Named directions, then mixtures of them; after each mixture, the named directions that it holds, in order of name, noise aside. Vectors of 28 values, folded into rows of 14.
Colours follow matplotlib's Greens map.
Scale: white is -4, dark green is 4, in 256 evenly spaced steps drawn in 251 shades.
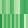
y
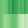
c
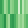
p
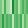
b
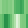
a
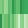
a, c, y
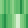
a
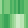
a, c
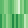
a, p, y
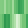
a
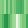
a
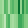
p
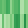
a, y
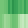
c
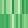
b, y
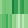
a, b, c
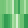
a, c, y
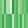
b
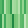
b, p, y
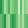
p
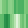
a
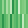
b, p
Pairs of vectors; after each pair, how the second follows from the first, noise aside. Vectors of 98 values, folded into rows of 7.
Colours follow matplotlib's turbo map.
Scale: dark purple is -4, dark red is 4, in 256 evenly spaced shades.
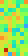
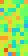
copied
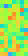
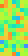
wrapped around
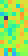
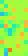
partly zeroed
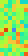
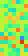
shuffled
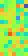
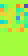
partly zeroed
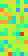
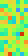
copied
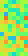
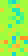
partly zeroed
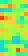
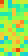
shuffled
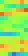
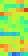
copied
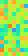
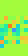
partly zeroed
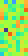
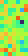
shuffled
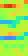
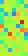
shuffled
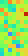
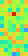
shuffled
